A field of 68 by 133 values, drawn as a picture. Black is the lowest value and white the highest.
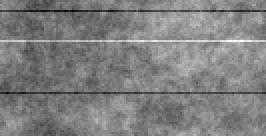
Rows 6, 21 and 47 stand out from the rest. A few values lie far out on both sides of the bulk. Streaks run across, left to right.
